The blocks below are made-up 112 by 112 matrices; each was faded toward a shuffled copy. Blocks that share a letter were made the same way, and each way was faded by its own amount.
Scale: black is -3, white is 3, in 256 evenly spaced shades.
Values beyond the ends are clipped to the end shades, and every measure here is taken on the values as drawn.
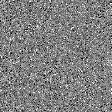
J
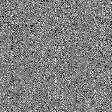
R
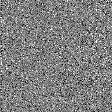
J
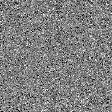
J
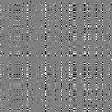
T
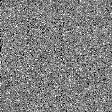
J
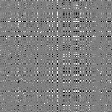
T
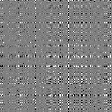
T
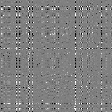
T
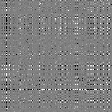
T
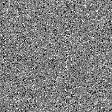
J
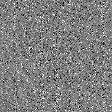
R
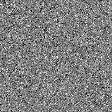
J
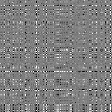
T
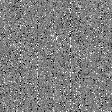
R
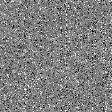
R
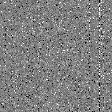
R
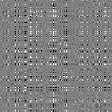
T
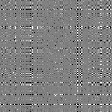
T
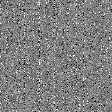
R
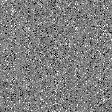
R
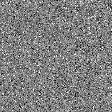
J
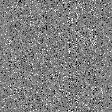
R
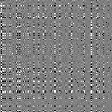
T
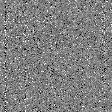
R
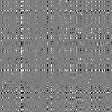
T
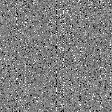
R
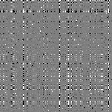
T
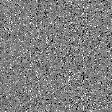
R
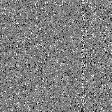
R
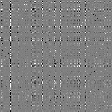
T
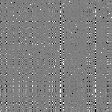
T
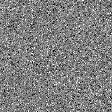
J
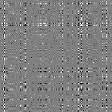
T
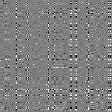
T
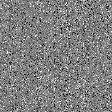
R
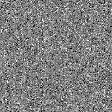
J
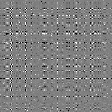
T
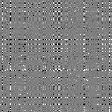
T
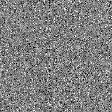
J
